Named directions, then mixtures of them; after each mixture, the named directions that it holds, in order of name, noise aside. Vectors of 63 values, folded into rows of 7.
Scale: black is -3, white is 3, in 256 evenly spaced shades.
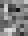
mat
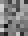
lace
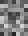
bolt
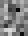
lace, mat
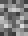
bolt, mat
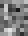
mat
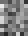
bolt, lace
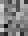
lace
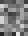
bolt, lace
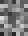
bolt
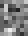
mat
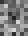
bolt, mat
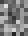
bolt, mat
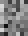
lace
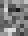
mat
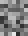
bolt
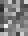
lace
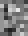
mat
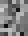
lace, mat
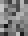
lace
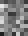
bolt, lace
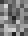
bolt, mat
